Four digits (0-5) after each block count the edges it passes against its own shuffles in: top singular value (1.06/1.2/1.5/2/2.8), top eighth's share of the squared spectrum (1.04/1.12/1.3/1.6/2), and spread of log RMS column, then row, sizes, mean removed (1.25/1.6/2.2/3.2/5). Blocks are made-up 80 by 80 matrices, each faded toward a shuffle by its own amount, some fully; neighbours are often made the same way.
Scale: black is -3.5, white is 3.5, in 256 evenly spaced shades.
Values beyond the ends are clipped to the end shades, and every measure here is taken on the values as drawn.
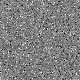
0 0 0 0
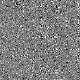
2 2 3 2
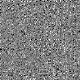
1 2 3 2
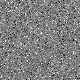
0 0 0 0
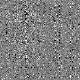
2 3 3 2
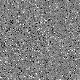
2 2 1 0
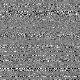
3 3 0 4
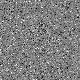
0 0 0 0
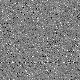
1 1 0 1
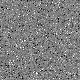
0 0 0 0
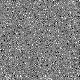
3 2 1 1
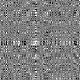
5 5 3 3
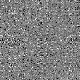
3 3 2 1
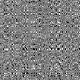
4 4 3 3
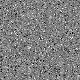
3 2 0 0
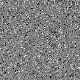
3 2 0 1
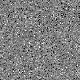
3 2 1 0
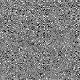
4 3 2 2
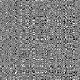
4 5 3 3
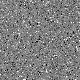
0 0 0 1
